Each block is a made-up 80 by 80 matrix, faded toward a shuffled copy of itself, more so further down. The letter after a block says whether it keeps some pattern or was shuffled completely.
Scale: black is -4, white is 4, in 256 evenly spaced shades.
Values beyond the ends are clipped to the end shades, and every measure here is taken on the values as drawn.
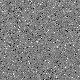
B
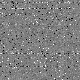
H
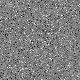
B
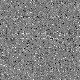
H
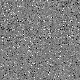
H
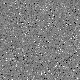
B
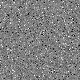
B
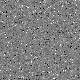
B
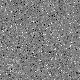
B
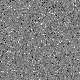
B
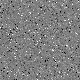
B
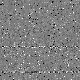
H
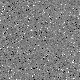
B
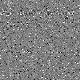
H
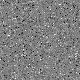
B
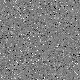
B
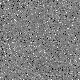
B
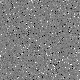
B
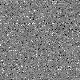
H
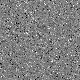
B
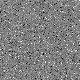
B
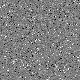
B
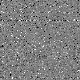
H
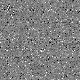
H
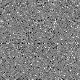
H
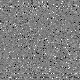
H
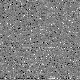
H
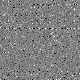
H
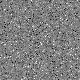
B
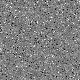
B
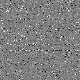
H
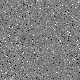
B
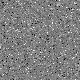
B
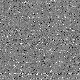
H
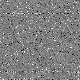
H
